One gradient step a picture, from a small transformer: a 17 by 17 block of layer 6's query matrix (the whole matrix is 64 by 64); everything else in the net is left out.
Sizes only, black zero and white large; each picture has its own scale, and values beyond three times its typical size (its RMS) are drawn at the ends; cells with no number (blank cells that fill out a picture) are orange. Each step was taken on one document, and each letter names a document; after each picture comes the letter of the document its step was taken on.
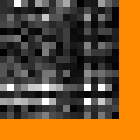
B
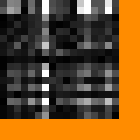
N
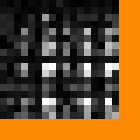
B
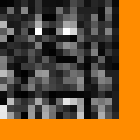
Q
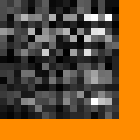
Q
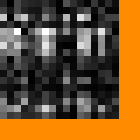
Q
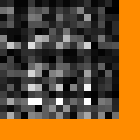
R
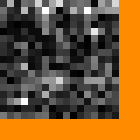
N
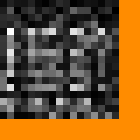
R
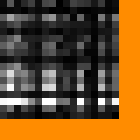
R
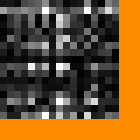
N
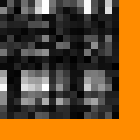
N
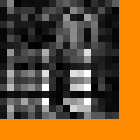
R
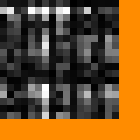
N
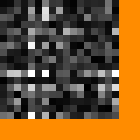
B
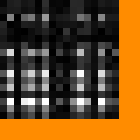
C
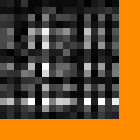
B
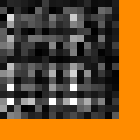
R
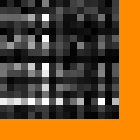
C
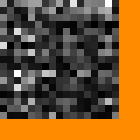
Q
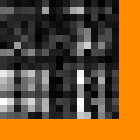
C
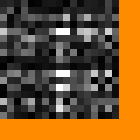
Q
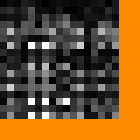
R
